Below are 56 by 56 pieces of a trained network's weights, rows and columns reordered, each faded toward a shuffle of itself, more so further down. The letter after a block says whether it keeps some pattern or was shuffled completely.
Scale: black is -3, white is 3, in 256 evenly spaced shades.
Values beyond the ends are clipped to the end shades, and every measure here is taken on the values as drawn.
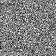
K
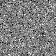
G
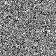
G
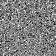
G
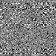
K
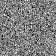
G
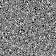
G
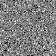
K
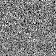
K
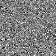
K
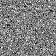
G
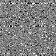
K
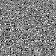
K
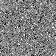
G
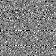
K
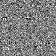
K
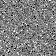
G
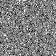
G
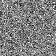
G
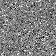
G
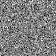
K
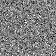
G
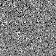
K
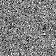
K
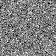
G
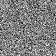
G
